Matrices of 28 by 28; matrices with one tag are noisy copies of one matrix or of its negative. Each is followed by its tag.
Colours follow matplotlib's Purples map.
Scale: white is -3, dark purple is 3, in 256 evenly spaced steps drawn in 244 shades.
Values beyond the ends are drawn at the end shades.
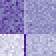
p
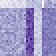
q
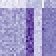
q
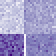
p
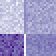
p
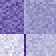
p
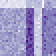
q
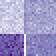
p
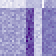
q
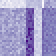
q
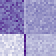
p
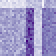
q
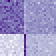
p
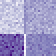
p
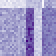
q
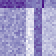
q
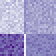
p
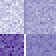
p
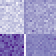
p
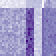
q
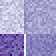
p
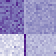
p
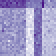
q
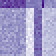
q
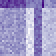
q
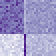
p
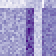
q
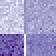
p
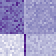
p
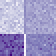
p
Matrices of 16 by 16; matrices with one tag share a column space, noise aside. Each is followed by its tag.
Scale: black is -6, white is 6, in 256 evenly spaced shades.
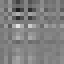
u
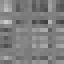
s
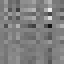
u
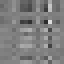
s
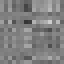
s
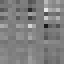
u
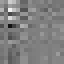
u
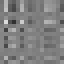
s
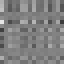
s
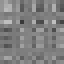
s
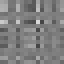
s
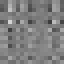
s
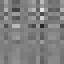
u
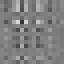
s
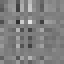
s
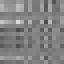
s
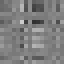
s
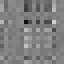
s
